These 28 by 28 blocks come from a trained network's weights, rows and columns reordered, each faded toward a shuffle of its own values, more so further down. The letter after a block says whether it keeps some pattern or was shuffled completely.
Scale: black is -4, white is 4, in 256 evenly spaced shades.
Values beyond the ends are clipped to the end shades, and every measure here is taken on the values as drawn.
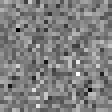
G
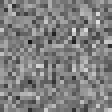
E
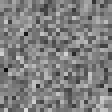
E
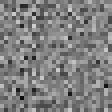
E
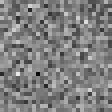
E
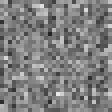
E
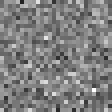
G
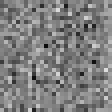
E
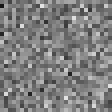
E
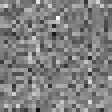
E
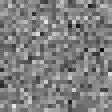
G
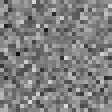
G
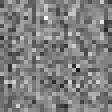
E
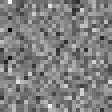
G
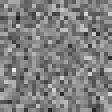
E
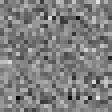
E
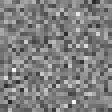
G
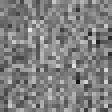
E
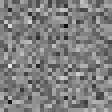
E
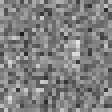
E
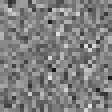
G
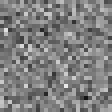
G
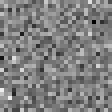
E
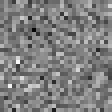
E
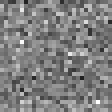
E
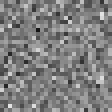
G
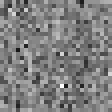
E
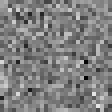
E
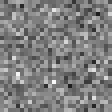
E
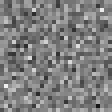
G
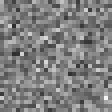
G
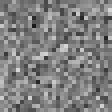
E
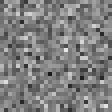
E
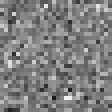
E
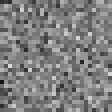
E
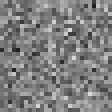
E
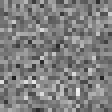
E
